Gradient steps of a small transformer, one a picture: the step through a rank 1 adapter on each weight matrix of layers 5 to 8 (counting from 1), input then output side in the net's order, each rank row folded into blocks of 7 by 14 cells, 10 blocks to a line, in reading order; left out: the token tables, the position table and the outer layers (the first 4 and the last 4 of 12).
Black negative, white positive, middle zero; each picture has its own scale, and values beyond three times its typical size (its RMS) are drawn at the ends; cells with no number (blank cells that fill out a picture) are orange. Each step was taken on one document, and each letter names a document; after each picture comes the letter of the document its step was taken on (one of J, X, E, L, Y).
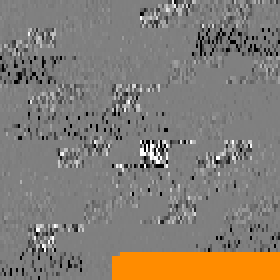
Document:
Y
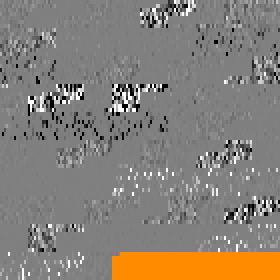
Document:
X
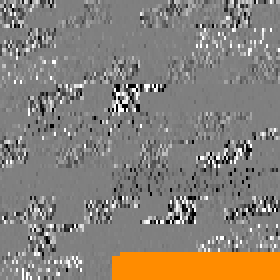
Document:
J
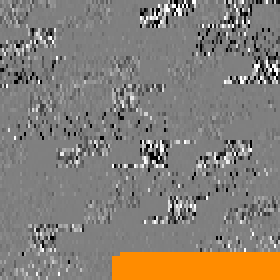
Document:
Y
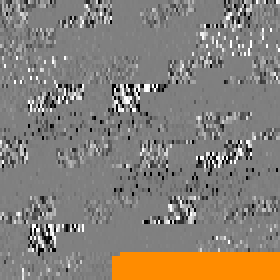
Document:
J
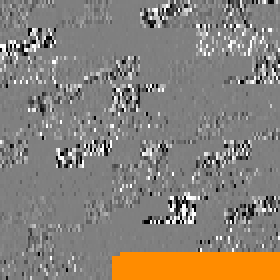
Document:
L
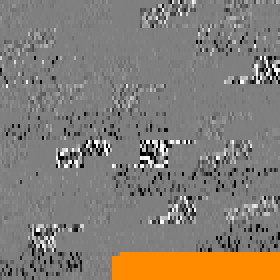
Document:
Y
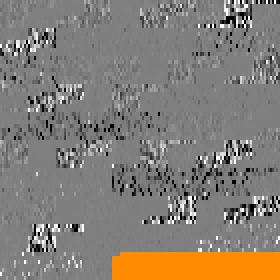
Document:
L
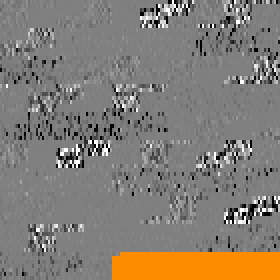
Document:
Y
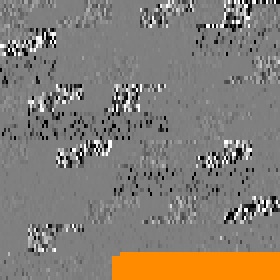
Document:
X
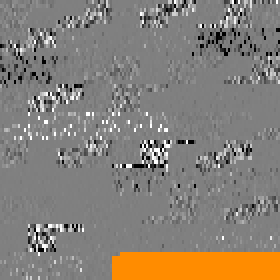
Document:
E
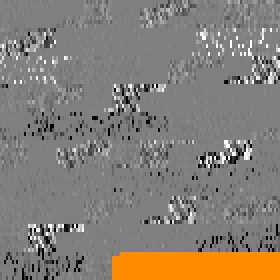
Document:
J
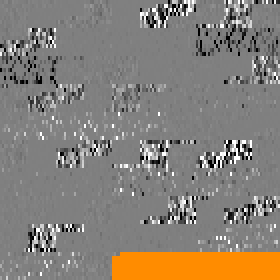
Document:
L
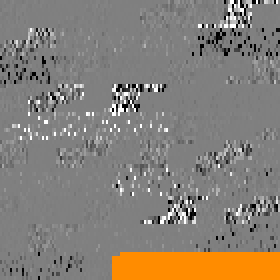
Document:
E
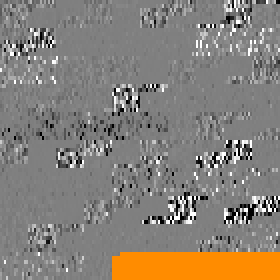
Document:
L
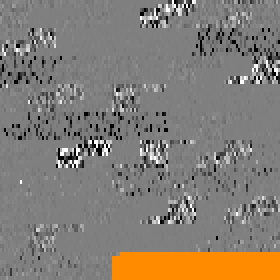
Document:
Y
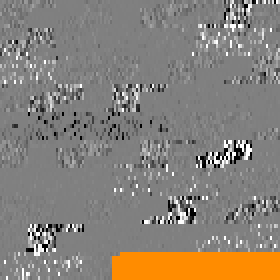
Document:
X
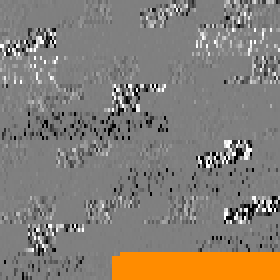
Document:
X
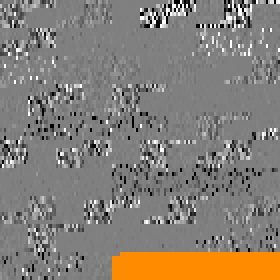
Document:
J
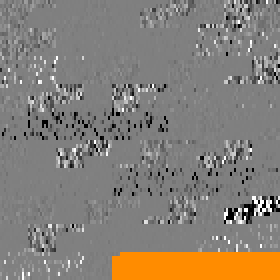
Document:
X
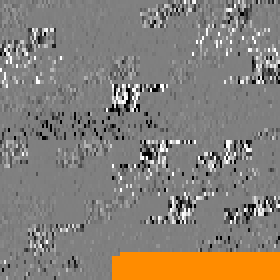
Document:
L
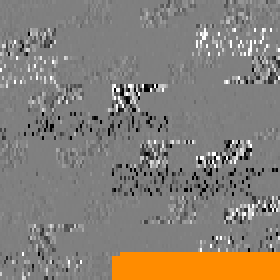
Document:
J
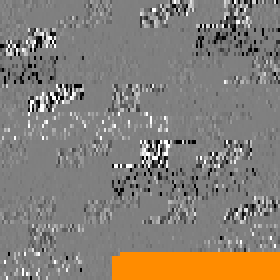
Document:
E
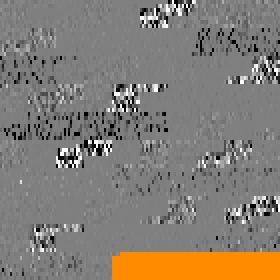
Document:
Y
